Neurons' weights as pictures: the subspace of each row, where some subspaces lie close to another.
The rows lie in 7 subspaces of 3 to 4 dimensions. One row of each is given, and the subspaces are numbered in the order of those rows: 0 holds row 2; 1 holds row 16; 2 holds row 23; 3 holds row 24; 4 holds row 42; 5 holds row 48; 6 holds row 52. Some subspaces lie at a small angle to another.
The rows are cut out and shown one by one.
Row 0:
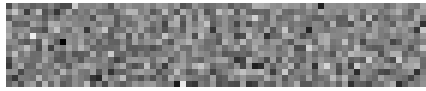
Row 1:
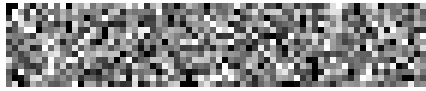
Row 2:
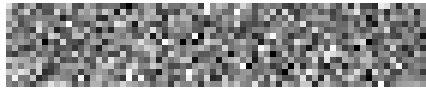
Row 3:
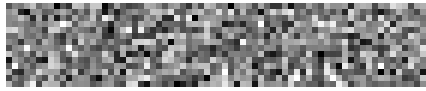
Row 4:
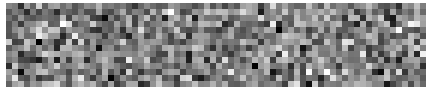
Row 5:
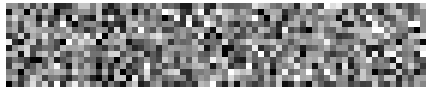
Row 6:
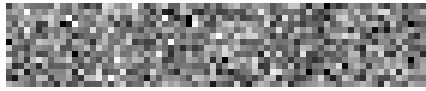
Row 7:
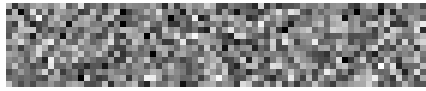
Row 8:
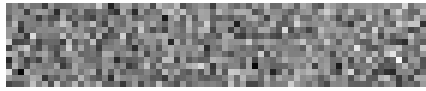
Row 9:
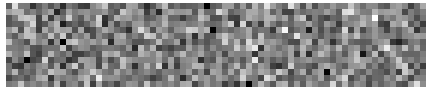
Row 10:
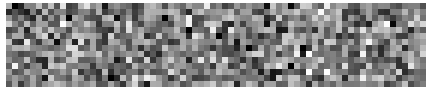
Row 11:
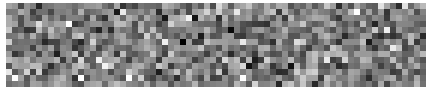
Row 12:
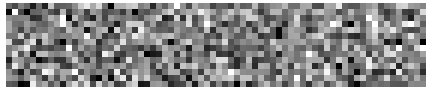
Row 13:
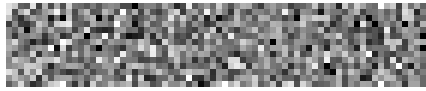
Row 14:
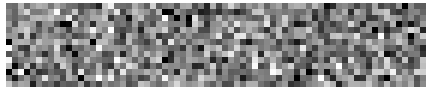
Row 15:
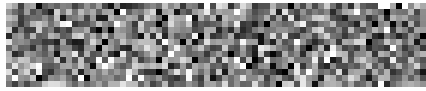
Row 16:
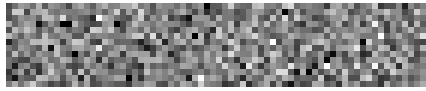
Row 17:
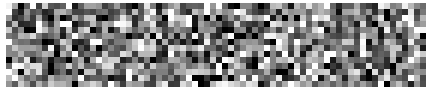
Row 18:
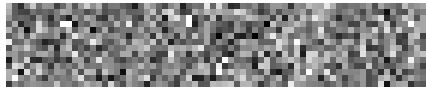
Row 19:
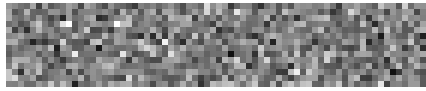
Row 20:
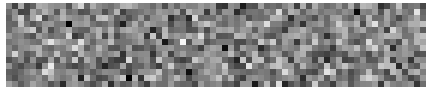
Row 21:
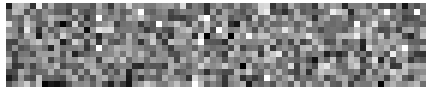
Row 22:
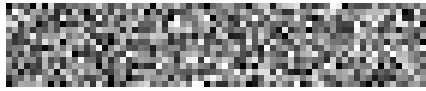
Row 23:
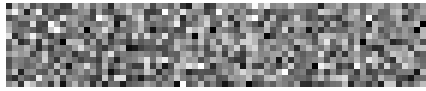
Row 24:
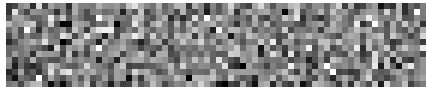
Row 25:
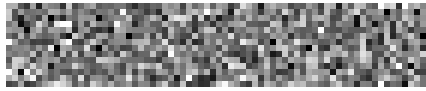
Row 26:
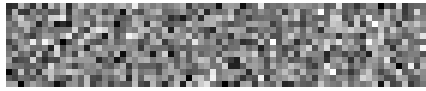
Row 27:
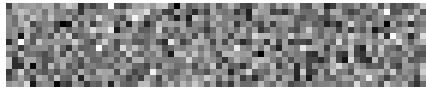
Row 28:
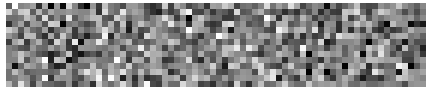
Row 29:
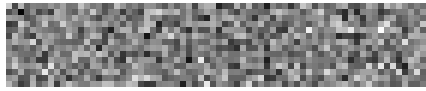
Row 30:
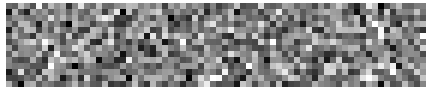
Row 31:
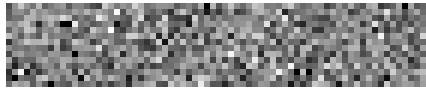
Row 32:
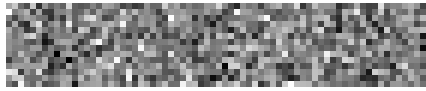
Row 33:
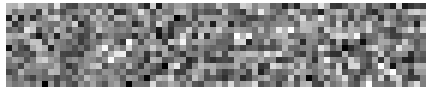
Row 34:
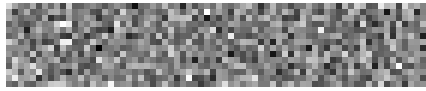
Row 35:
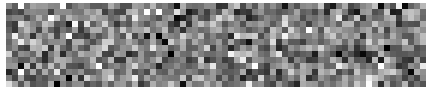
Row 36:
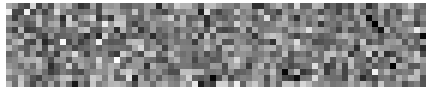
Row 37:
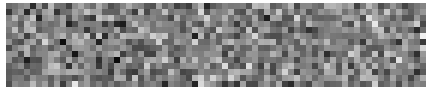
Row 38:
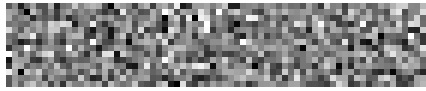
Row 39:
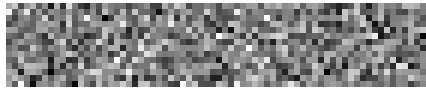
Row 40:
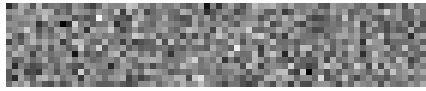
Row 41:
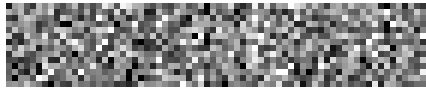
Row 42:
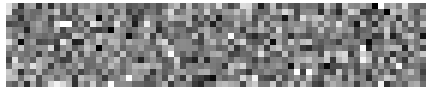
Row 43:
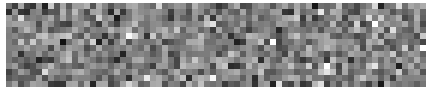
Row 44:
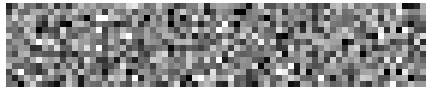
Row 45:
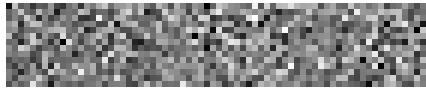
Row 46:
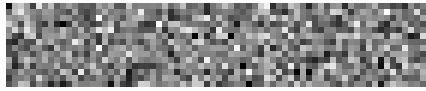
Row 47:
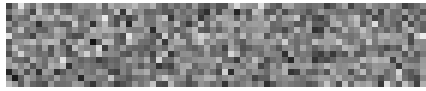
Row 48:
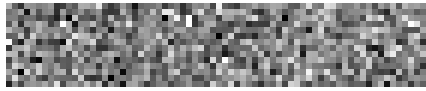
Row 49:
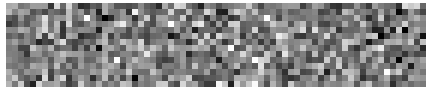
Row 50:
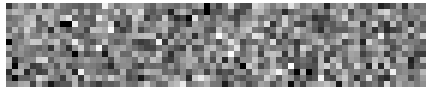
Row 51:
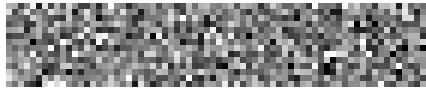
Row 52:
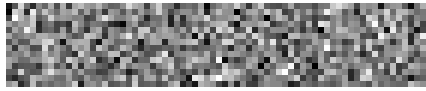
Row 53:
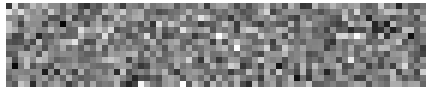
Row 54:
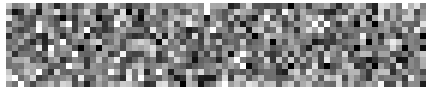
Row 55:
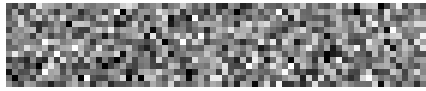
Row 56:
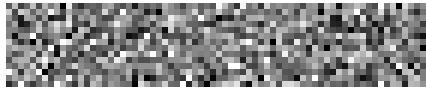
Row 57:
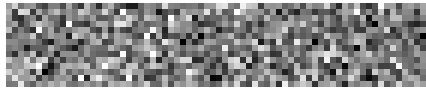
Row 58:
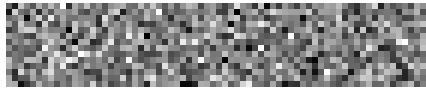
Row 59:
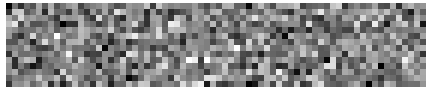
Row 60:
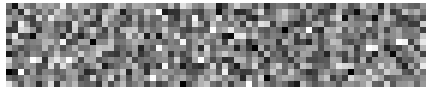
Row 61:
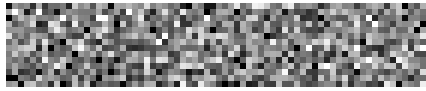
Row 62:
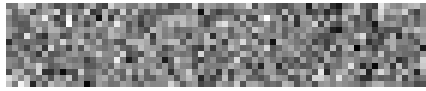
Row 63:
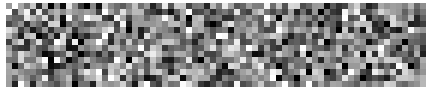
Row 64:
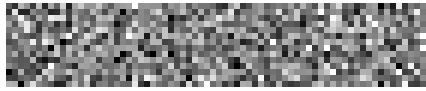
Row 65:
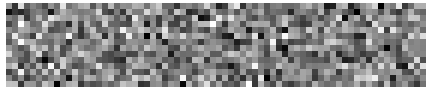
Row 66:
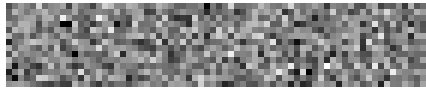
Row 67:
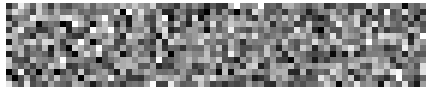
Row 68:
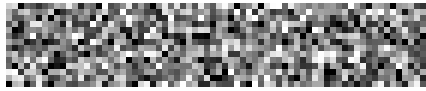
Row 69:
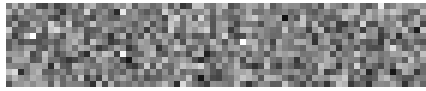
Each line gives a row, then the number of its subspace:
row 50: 1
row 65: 4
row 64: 3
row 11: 0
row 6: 5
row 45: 0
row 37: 5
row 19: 1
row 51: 4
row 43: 4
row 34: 3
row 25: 3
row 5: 5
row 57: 0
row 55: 0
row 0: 2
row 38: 2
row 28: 6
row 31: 1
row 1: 6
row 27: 4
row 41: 0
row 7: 0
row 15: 0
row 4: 6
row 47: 2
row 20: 0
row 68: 2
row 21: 4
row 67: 2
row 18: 5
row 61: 2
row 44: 6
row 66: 1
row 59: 4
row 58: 6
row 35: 4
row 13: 3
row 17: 5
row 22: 4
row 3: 2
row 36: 5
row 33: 4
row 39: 6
